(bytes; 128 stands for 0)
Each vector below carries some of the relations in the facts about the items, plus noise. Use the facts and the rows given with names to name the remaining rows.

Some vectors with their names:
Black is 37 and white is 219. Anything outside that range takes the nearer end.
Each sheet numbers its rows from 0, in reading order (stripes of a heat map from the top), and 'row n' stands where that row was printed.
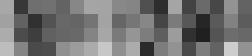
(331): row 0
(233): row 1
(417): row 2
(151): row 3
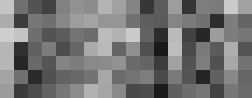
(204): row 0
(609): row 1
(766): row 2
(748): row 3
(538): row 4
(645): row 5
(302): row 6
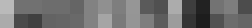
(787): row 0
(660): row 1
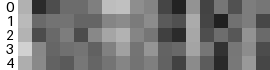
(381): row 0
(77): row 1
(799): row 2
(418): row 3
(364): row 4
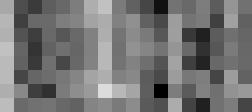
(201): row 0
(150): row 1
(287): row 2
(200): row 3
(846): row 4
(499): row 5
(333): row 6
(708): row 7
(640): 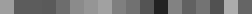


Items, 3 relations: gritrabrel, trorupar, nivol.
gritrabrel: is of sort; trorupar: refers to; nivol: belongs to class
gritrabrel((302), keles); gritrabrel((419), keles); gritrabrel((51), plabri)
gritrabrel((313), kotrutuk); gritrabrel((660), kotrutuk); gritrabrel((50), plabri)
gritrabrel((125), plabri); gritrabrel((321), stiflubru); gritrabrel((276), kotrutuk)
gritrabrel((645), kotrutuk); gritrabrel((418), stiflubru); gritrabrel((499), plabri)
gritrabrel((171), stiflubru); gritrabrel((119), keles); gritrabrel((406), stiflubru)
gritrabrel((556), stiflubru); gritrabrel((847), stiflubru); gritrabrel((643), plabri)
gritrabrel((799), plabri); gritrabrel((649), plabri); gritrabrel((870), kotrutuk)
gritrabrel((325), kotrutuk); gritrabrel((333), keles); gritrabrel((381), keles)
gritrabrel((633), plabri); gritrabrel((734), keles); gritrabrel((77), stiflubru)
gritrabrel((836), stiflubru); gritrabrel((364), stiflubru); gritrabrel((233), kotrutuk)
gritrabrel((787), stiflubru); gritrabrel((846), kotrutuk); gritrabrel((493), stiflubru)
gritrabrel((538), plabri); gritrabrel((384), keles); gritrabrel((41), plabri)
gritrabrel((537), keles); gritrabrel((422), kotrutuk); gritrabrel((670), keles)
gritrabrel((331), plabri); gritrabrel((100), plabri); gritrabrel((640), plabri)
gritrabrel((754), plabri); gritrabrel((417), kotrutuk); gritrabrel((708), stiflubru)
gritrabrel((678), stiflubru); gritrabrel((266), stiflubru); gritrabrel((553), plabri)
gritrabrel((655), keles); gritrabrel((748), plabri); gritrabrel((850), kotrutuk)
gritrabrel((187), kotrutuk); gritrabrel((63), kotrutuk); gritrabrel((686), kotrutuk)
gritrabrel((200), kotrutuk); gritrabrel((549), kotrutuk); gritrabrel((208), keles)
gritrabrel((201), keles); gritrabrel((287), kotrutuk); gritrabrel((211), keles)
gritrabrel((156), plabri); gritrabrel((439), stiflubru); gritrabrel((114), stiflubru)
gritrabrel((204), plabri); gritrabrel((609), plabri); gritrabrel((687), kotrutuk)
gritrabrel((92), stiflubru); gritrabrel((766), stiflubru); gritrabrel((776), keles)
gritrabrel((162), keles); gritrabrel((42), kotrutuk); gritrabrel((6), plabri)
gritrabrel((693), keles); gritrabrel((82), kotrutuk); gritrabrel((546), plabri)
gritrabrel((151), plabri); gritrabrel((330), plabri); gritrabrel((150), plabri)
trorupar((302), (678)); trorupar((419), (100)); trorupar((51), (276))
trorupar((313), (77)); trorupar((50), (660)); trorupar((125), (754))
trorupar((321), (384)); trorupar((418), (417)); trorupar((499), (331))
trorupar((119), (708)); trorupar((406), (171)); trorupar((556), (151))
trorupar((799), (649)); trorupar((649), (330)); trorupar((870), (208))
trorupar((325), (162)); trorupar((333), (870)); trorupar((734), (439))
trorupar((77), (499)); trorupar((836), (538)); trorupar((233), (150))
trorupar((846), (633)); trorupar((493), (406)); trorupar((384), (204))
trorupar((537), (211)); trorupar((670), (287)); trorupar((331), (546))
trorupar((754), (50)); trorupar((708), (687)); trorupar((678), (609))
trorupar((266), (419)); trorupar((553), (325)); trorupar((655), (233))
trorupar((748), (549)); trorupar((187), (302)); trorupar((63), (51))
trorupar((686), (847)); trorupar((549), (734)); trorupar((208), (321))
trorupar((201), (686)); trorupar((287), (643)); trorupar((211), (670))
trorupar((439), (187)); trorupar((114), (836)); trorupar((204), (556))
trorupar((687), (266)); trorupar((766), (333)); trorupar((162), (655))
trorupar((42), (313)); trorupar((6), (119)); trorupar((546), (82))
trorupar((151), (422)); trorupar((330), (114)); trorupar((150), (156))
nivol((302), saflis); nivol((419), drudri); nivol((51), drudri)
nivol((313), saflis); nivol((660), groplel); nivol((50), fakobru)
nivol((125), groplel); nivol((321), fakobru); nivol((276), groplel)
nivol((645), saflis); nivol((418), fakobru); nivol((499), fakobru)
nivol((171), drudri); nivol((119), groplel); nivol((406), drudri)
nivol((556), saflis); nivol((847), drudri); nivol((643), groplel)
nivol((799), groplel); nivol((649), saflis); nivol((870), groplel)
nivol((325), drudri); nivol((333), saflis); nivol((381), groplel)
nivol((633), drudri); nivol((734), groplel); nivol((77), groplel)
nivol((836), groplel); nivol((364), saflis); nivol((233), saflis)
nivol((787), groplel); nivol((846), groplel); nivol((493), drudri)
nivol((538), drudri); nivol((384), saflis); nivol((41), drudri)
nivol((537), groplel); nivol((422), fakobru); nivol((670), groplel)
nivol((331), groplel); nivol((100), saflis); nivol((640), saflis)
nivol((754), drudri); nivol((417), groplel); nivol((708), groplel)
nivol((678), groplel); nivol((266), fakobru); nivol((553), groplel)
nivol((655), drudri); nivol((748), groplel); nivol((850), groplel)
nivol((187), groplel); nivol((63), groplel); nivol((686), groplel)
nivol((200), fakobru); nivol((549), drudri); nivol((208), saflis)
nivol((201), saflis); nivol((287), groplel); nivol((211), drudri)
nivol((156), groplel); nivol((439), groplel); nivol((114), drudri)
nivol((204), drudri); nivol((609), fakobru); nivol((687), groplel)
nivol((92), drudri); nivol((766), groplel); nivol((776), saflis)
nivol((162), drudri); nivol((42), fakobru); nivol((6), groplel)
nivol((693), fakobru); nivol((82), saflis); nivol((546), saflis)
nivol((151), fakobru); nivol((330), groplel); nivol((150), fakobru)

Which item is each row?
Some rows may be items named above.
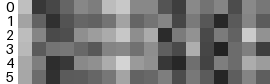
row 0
(693)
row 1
(233)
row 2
(151)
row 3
(439)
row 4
(384)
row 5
(313)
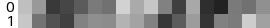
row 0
(870)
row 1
(204)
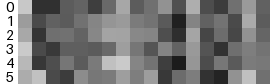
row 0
(549)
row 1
(546)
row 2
(331)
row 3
(325)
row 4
(537)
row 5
(556)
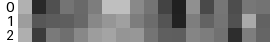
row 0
(119)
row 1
(649)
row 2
(609)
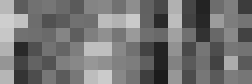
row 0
(439)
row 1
(766)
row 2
(266)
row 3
(119)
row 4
(100)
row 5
(537)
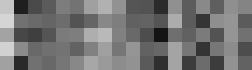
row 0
(211)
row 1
(493)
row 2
(776)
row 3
(418)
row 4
(156)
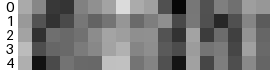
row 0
(208)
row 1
(82)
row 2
(643)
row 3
(50)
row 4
(734)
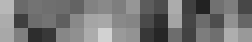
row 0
(836)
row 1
(330)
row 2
(384)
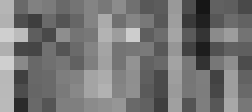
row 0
(678)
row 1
(687)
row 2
(321)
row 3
(187)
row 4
(418)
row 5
(150)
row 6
(50)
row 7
(633)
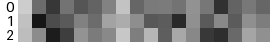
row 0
(42)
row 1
(419)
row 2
(422)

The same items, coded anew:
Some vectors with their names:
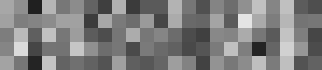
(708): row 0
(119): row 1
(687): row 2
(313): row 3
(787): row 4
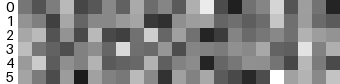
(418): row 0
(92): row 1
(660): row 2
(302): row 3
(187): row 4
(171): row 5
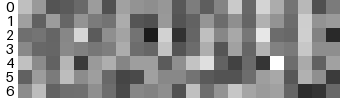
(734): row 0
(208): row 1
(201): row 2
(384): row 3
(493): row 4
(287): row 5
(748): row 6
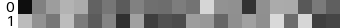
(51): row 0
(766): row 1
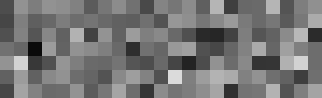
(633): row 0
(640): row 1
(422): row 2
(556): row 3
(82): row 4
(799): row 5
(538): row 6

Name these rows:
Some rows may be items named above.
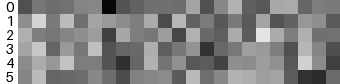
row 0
(156)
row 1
(325)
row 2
(119)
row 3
(187)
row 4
(870)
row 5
(748)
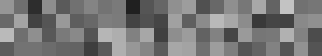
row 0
(364)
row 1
(546)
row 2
(693)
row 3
(150)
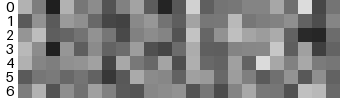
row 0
(678)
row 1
(330)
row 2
(748)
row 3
(439)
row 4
(119)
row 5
(150)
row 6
(233)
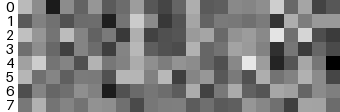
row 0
(439)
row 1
(609)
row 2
(766)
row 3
(499)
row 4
(42)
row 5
(693)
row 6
(156)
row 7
(645)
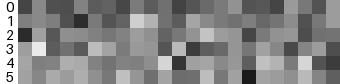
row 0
(100)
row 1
(50)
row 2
(204)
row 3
(549)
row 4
(537)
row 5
(211)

